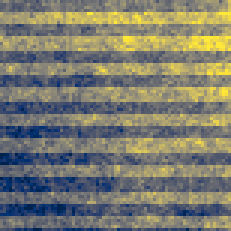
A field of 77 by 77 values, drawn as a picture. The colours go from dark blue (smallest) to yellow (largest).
Ninth with the highest average: top right. Ninth with the lowest average: bottom left. Grain: streaks across. Slope: up to the top right. Stripes: horizontal, repeating 9 times.
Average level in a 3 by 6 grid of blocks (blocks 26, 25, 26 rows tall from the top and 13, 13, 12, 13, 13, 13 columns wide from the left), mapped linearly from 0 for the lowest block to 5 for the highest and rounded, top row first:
333445 | 122334 | 011222
